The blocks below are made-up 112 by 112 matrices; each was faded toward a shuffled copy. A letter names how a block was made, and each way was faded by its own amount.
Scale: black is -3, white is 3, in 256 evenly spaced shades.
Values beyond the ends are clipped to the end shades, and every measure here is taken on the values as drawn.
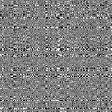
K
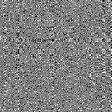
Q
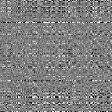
K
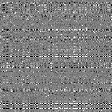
K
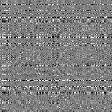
K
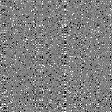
Q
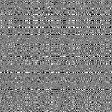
K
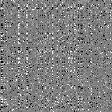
Q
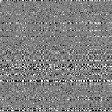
K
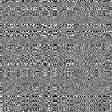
K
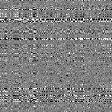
K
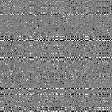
K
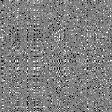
Q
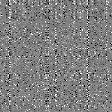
Q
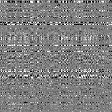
K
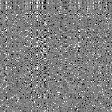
Q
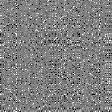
Q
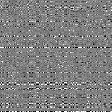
K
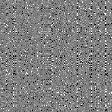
Q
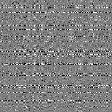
K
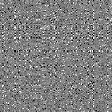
Q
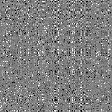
Q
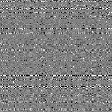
K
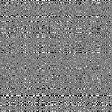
K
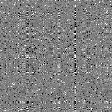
Q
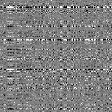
K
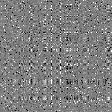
Q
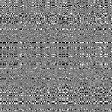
K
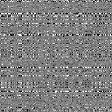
K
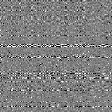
K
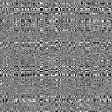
K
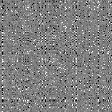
Q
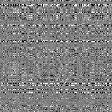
K
